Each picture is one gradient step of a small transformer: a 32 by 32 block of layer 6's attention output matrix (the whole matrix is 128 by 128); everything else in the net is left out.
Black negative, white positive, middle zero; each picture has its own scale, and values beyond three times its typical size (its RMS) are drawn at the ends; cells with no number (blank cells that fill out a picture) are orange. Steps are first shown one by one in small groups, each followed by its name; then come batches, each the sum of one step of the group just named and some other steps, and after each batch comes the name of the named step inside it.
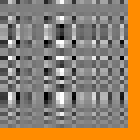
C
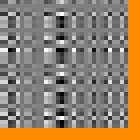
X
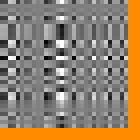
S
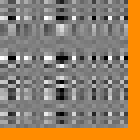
X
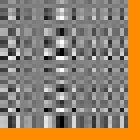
S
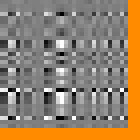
S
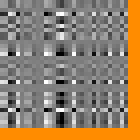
X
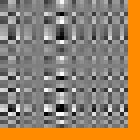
S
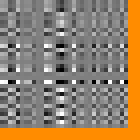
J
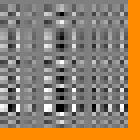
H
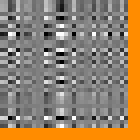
J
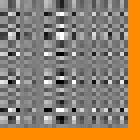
J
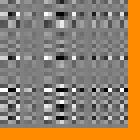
H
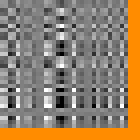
H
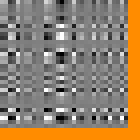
J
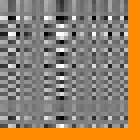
H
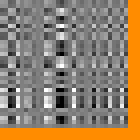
H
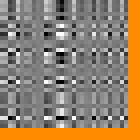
J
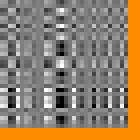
H
